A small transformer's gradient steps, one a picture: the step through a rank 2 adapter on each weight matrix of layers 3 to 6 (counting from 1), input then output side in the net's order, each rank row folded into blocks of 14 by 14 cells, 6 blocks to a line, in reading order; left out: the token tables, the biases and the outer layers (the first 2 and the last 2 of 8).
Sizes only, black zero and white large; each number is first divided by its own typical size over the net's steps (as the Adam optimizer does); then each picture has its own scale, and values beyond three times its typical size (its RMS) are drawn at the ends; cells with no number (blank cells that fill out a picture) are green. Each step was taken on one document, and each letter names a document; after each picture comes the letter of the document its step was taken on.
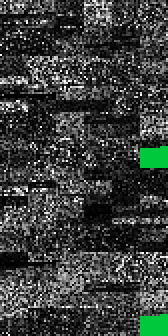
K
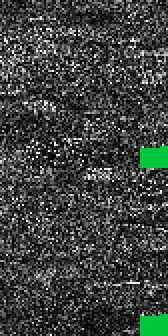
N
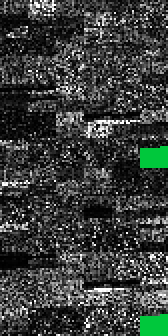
K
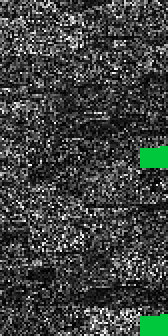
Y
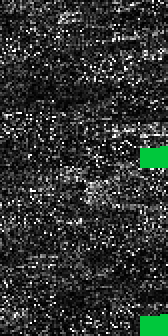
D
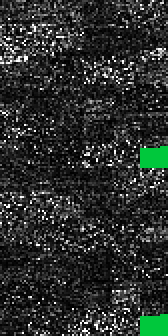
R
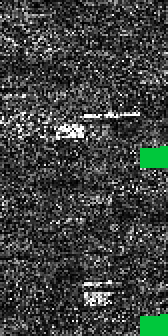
N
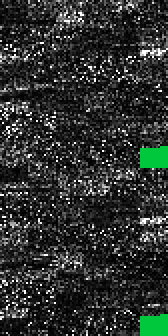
D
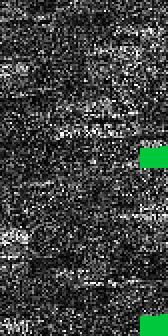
Y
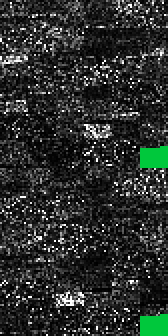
R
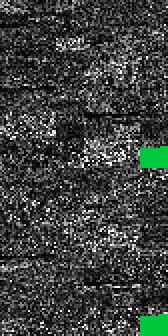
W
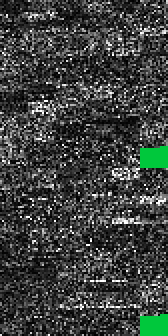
Y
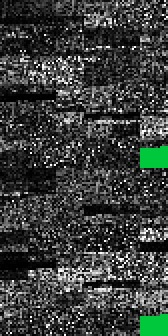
K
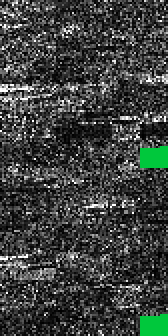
W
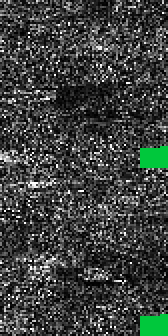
W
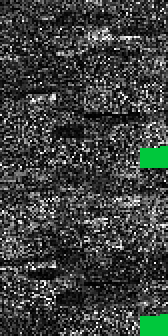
Y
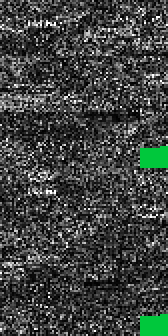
W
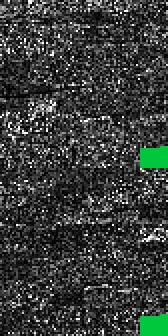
N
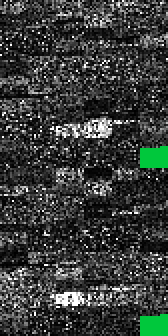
K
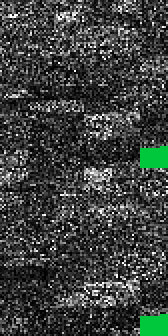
Y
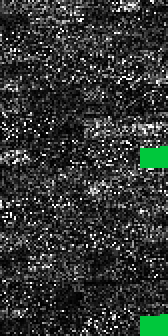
D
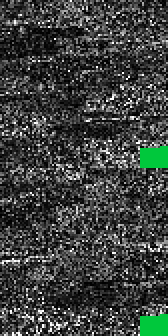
W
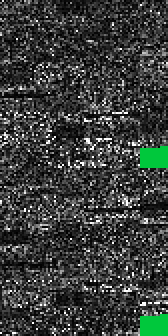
N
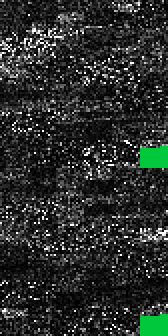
R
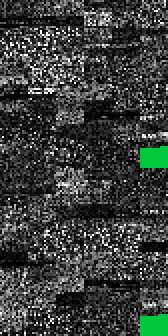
K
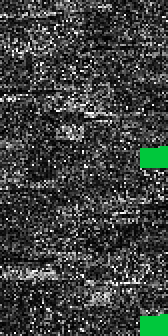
N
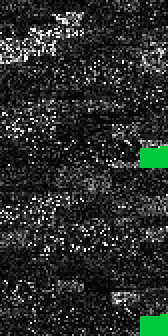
R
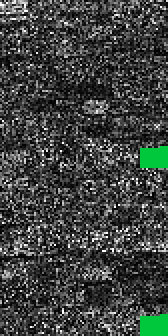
W
